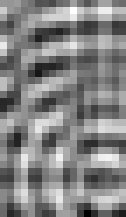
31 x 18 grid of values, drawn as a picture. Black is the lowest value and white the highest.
Rings: centred on the bottom right. Stripes: horizontal, repeating 6 times. Average level on the scale: 50%. Odd rows or columns: none.
